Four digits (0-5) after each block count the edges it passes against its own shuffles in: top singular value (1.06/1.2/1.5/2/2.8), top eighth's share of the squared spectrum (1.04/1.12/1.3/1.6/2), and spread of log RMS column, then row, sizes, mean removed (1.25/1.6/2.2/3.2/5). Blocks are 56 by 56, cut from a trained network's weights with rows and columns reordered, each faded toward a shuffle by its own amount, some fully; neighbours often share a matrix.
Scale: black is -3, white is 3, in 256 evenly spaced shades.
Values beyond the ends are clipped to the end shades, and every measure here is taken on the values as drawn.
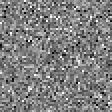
1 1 0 0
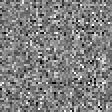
2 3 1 1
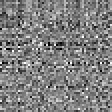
3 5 2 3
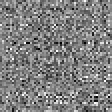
3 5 2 2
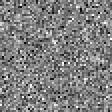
1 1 0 0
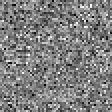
2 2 0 1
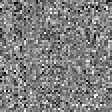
2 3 2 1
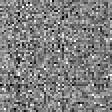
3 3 2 1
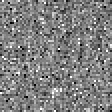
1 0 0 0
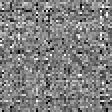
3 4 3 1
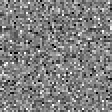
1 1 0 0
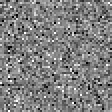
1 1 1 0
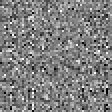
2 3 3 1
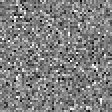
0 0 0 0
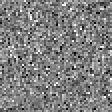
0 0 0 0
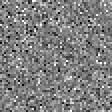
0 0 0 0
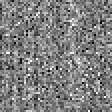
2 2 1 1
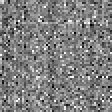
2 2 0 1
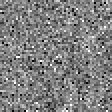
0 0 0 0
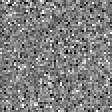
0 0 0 0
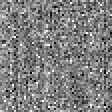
2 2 0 0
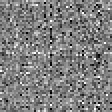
2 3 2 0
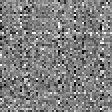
2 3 3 1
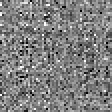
2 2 2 1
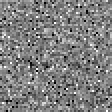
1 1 1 0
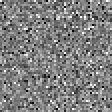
2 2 2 1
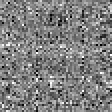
3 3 3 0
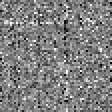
2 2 2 1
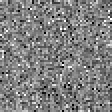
1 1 0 0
